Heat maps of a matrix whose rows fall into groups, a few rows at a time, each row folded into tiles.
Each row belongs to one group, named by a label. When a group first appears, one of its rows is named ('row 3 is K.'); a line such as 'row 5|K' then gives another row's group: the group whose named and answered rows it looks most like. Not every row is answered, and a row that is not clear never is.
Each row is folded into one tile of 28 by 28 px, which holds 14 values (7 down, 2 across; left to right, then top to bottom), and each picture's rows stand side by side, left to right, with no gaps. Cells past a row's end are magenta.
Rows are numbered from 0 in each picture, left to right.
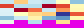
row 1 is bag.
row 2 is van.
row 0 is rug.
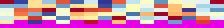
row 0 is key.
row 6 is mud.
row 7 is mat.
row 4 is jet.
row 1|jet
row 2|key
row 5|bag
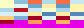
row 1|jet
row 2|jet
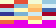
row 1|mud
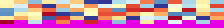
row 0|mat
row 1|rug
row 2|mat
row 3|van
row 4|bag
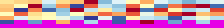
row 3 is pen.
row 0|mud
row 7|rug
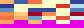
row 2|mud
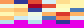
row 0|key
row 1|pen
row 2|mud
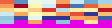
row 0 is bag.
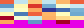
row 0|jet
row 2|mat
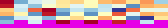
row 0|pen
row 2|mat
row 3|mat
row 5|pen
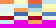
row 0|jet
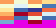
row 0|mud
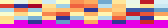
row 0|rug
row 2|bag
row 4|mud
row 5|pen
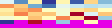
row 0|bag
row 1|key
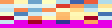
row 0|jet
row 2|bag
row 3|jet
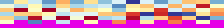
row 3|jet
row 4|key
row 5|van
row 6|mat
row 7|pen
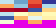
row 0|van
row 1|pen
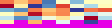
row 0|pen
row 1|key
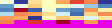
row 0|key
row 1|pen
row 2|mat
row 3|key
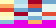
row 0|mud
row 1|pen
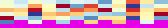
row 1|van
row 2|rug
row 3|van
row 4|rug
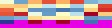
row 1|mat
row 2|mat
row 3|bag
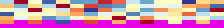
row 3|mat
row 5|mat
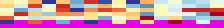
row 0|mud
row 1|pen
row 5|jet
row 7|van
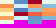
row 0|mud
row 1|pen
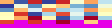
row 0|key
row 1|jet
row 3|jet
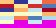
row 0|pen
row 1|rug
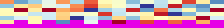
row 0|key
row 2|bag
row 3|pen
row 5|key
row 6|mat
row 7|jet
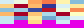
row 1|rug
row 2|bag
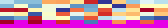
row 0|van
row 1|mat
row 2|rug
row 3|key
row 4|key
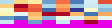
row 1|mud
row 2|mud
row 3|mat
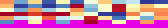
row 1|key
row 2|bag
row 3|mat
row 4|van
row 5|van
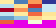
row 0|van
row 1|pen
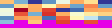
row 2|mat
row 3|van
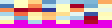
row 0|van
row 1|mud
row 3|mat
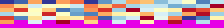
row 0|van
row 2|mat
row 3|van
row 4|rug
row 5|jet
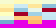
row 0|mud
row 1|rug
